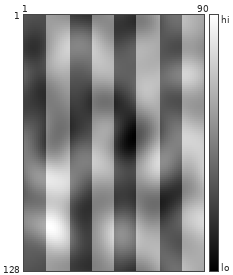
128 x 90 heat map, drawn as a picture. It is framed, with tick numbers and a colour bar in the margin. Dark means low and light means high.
Lone odd cells: none. Stripes: upright, repeating 4 times. Average level on the scale: 50%.
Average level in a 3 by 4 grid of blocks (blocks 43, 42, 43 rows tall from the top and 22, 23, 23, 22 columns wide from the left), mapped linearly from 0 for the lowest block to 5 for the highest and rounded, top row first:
1 2 2 3
2 2 0 4
5 1 2 2
